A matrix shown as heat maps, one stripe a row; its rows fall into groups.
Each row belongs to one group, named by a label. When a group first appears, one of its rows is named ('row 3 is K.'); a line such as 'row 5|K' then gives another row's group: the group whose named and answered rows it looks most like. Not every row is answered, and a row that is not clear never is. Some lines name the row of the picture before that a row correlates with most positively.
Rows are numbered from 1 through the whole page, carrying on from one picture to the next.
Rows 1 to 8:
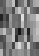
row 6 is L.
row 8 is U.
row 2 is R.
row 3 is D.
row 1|L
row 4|D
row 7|R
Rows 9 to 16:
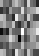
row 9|U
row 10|D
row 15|D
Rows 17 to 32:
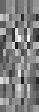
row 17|L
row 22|R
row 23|L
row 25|D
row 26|R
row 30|R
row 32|L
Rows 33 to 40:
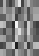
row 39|L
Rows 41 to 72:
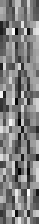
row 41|U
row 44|D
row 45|L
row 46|D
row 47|L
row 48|L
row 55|L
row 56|D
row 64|L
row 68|U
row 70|R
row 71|L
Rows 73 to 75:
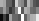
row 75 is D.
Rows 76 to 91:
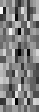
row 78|L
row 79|U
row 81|R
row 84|L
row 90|L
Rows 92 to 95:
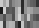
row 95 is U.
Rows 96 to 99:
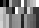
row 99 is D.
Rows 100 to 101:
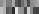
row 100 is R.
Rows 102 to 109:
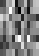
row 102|L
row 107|R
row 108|D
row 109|L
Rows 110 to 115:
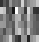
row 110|D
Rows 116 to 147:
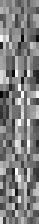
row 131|D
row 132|D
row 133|R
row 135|R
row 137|R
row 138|L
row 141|R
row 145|L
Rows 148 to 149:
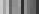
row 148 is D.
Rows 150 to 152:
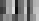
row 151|L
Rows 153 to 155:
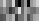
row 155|L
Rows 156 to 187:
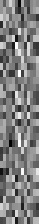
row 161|L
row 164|D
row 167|L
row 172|R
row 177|D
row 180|D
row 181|L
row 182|R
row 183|L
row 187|L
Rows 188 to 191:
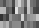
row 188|R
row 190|D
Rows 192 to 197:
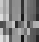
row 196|U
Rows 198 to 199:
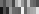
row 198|R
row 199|D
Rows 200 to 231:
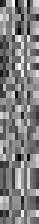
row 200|L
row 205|R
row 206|D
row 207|R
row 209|R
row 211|L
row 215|R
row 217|R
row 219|L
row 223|D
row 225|R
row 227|D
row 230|D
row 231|R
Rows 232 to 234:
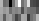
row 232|U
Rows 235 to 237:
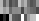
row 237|D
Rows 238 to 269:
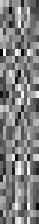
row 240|R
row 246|L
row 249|L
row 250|R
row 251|D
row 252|R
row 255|L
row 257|U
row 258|L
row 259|R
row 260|L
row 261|R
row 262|R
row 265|R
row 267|U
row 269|R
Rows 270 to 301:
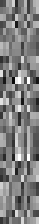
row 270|L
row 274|U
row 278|D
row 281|R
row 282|L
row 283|U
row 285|R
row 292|R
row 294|L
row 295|D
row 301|D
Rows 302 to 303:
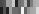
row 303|D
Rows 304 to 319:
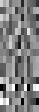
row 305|L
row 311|U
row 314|L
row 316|L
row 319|L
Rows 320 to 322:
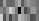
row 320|U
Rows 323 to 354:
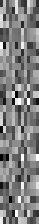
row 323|U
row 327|D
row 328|D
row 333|L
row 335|R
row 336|L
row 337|R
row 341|U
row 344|U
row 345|D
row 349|D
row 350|D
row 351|U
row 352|D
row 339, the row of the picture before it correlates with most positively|321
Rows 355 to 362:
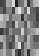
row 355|L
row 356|R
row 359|D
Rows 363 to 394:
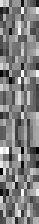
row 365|U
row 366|R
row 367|U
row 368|U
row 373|D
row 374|U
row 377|R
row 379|D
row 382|L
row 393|U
